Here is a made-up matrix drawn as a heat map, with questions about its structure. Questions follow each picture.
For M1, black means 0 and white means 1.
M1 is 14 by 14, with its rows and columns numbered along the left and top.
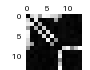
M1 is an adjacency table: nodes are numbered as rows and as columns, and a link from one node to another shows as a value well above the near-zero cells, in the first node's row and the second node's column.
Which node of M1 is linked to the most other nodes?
node 0
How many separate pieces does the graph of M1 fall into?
1
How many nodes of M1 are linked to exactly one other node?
5
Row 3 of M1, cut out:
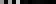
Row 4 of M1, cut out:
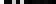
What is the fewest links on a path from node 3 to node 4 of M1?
1
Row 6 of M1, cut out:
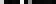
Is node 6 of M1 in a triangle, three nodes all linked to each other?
yes
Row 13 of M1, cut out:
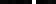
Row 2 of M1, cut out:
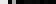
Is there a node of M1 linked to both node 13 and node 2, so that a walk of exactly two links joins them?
no
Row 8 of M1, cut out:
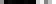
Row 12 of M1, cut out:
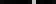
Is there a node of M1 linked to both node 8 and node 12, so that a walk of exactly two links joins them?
no
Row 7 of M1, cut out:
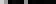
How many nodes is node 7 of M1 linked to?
3
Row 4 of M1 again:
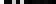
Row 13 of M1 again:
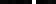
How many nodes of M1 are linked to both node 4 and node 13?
0
